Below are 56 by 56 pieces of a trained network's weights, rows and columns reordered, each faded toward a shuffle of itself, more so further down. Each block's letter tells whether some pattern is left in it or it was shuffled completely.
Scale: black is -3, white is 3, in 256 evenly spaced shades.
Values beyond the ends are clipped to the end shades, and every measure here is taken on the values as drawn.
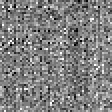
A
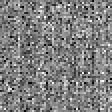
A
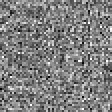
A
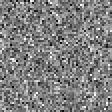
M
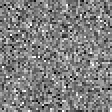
M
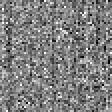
A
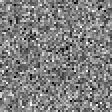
M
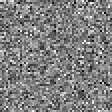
A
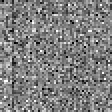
A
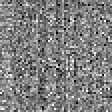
A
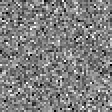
M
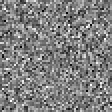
M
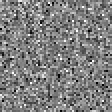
M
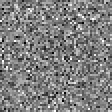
A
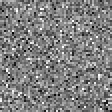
M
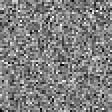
A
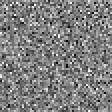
M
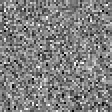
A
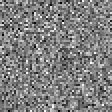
A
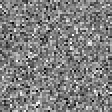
M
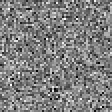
A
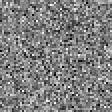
M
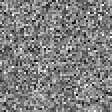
M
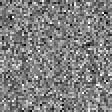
A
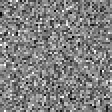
M
